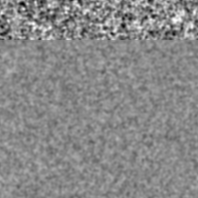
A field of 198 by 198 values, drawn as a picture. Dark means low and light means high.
The texture is blotchy. There is no overall slope. The bottom part is calmer, past a seam about 20% of the way down. The distribution is heavy-tailed on both sides.
